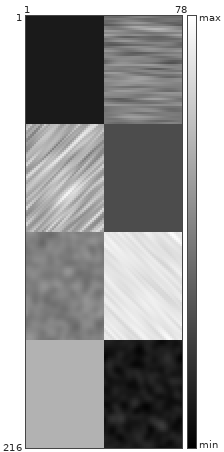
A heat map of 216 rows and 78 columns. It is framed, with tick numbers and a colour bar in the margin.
The table splits into 4 rows of 2 panels. Panel 1,1: very low, flat. Panel 1,2: middling, streaked across. Panel 2,1: high, slanting up to the right. Panel 2,2: low, flat. Panel 3,1: middling, blotchy, faint in contrast. Panel 3,2: very high, slanting down to the right, faint in contrast. Panel 4,1: high, flat. Panel 4,2: very low, blotchy, faint in contrast.
